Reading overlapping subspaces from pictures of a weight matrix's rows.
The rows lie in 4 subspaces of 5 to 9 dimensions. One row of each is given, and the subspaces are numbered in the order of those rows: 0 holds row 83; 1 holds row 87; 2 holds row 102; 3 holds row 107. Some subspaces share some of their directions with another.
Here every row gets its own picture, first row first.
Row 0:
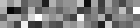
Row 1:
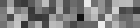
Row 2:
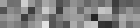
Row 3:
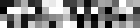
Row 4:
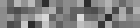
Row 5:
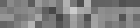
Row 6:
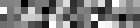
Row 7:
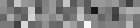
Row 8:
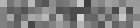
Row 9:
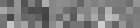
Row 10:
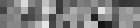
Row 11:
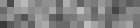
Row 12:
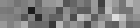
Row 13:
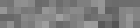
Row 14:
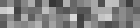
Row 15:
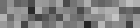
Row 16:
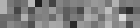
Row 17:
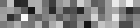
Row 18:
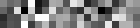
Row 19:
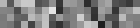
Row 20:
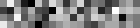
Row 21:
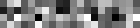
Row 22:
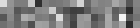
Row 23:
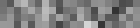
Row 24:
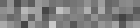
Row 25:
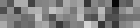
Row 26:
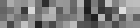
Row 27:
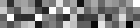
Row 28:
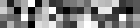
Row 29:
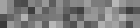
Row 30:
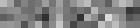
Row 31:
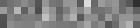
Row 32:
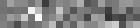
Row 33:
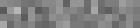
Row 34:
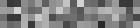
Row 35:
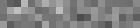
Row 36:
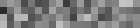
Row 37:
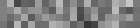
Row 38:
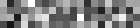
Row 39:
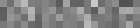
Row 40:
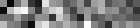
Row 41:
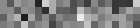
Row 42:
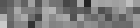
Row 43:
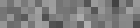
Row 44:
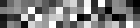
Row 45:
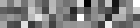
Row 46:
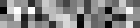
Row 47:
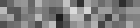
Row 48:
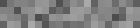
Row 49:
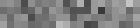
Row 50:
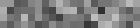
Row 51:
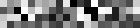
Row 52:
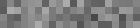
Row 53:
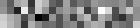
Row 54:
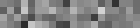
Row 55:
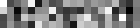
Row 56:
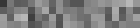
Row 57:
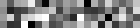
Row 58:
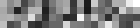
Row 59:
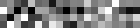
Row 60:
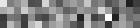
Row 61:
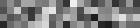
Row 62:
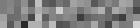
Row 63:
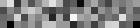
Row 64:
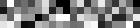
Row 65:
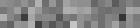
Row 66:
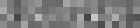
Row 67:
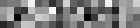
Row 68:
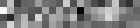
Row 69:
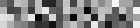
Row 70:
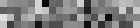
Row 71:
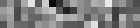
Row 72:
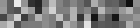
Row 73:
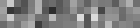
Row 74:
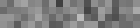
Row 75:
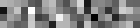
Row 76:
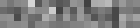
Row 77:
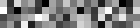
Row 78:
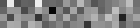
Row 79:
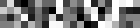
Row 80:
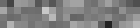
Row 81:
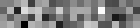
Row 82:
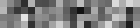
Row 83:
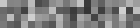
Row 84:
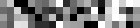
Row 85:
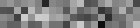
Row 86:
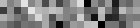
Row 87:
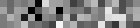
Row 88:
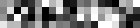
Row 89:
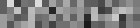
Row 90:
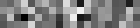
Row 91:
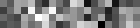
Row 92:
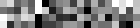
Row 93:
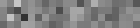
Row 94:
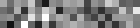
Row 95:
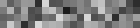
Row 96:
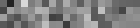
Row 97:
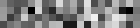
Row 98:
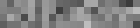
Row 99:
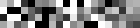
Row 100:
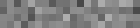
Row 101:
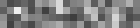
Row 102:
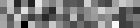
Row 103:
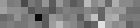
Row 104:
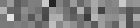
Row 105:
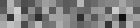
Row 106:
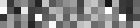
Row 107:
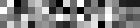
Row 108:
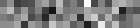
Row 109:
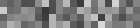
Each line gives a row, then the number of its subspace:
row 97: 3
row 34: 3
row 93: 3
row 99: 3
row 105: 3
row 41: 2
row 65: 3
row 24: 1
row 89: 3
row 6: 1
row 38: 3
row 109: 1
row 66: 3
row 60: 0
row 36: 3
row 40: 3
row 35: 3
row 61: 1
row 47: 0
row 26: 3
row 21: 3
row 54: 1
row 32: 1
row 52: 3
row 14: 3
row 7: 1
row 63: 2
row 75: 0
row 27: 3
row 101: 3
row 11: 3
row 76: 3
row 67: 3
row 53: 2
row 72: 3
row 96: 3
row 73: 3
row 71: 3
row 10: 1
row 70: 2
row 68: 3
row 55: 0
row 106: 3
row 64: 3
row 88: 2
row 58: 1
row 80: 2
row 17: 3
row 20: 3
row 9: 2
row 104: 3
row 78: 3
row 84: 1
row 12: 1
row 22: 0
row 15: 1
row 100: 3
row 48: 3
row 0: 3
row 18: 2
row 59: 3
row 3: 3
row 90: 3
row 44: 1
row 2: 1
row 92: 2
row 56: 0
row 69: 2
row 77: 3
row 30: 0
